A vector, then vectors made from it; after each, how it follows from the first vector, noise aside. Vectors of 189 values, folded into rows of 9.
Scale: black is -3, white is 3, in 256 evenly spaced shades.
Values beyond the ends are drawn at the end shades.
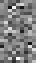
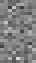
shrunk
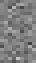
shrunk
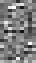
sign-scrambled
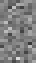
shrunk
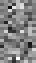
sign-scrambled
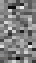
sign-scrambled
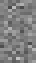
shrunk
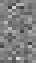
shrunk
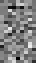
sign-scrambled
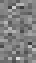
shrunk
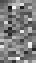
sign-scrambled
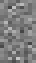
shrunk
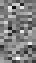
sign-scrambled
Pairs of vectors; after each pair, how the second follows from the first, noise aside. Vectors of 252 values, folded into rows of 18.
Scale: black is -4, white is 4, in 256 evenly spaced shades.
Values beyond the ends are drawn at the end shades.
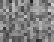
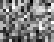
scaled up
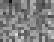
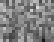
reversed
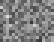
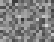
reversed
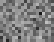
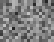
reversed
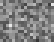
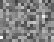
reversed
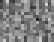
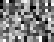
scaled up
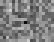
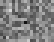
copied
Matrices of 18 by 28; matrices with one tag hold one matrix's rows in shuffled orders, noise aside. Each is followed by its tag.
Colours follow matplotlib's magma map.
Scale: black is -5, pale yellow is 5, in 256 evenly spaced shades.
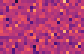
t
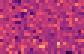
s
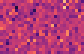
t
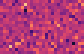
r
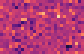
s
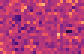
s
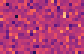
t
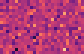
t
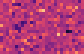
s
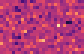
s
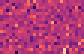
t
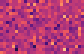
t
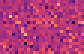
r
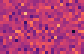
r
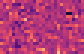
s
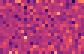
r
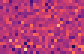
r
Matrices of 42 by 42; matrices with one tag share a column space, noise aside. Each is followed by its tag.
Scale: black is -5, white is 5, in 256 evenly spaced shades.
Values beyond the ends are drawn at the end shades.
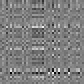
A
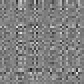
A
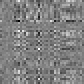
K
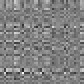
A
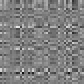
A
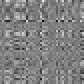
K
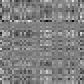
K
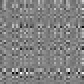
A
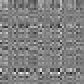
A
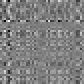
K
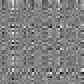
A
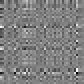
A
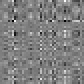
K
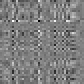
K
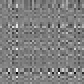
A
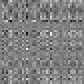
K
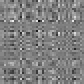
K
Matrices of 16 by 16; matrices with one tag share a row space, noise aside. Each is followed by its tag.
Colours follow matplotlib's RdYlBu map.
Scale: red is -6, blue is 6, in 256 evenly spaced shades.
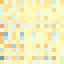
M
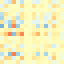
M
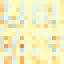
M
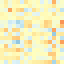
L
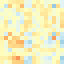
L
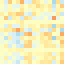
L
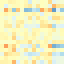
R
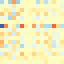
M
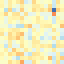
L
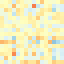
R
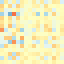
M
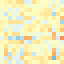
L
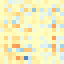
L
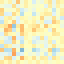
M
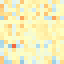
M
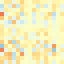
M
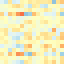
L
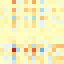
R
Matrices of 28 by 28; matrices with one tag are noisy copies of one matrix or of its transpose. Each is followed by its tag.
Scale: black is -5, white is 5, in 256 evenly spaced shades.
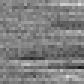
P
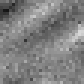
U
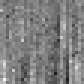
P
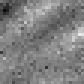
U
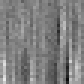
P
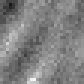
U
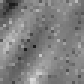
U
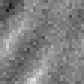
U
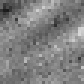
U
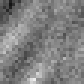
U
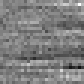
P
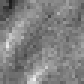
U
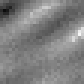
U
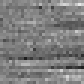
P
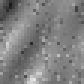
U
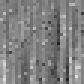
P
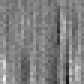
P
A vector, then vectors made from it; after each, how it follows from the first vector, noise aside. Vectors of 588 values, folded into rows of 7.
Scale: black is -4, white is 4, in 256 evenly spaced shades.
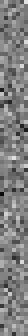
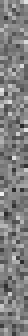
sign-scrambled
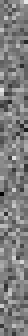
sign-scrambled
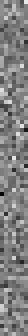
sign-scrambled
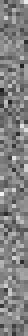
sign-scrambled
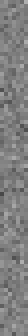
shrunk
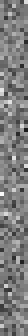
sign-scrambled
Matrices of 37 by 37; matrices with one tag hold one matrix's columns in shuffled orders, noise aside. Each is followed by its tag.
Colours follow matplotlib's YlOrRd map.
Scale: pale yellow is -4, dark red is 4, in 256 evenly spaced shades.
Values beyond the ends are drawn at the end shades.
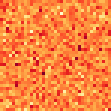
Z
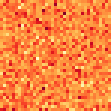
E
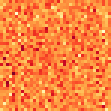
Z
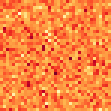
Z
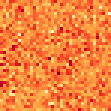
Z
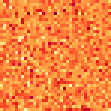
E
